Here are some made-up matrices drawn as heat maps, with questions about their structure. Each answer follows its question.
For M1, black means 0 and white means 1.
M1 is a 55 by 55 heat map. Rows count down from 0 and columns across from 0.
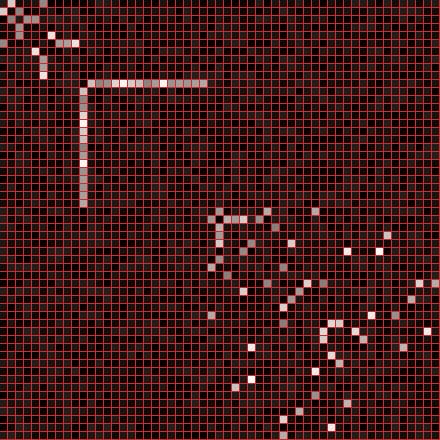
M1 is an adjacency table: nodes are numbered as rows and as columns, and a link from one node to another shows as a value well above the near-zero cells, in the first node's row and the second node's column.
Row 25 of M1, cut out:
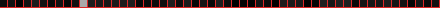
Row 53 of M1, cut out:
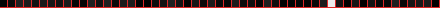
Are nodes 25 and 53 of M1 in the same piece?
no
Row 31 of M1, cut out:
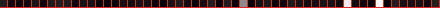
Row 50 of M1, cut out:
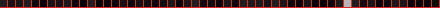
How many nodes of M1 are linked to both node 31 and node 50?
1
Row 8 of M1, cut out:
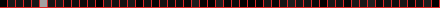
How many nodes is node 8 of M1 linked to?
1
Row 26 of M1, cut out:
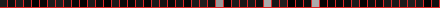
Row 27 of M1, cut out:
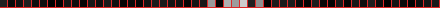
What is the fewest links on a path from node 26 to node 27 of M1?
1
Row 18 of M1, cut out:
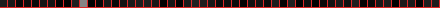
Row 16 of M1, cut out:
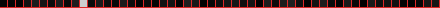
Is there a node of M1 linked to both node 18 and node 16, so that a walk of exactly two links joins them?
yes
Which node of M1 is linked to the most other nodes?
node 10
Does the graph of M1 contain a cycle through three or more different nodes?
no
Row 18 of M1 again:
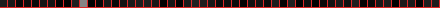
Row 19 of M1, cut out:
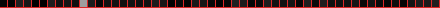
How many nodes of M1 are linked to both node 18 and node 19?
1
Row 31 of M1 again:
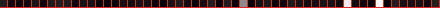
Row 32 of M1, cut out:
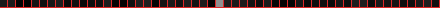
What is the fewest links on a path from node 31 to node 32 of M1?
3
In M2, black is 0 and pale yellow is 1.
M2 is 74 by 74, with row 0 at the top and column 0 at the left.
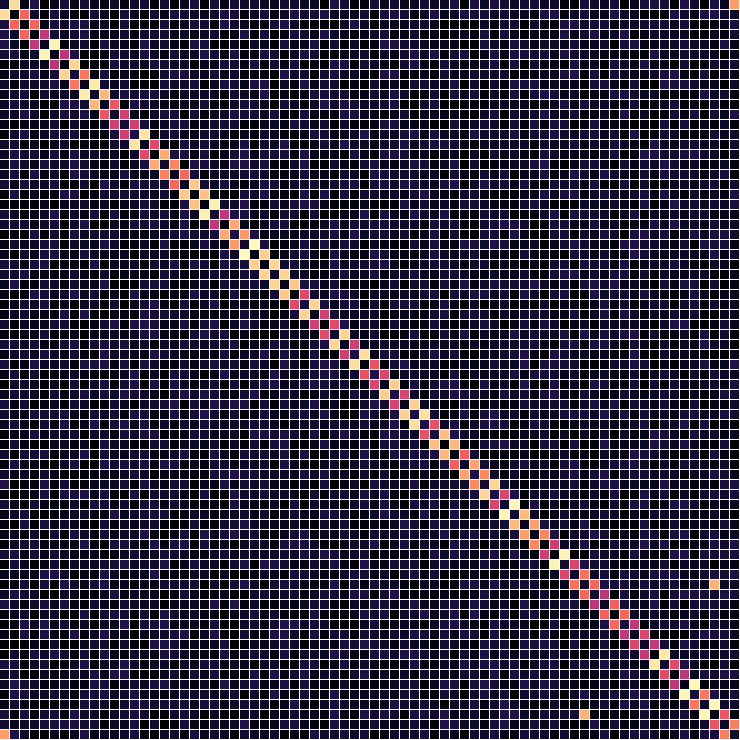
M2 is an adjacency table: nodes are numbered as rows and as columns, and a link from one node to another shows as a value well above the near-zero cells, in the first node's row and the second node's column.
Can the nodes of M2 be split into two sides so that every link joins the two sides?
yes
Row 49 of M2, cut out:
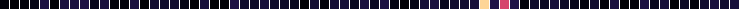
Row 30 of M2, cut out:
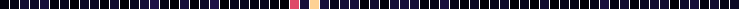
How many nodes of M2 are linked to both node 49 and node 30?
0
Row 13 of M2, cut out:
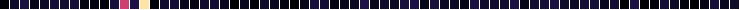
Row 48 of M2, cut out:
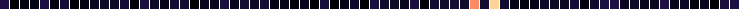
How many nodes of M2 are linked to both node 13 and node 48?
0
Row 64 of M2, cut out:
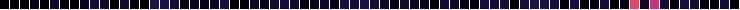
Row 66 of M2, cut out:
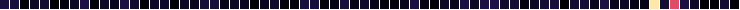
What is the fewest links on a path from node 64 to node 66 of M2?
2
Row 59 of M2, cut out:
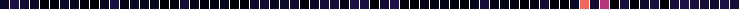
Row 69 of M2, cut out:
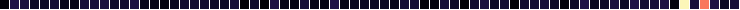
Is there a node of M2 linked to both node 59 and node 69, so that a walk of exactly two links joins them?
no
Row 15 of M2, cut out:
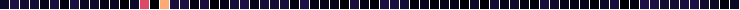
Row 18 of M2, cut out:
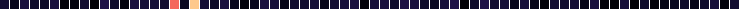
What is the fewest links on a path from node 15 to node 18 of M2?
3
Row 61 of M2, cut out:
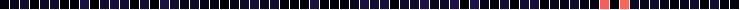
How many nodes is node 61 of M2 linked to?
2
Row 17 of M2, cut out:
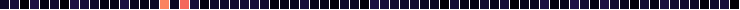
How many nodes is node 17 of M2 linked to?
2
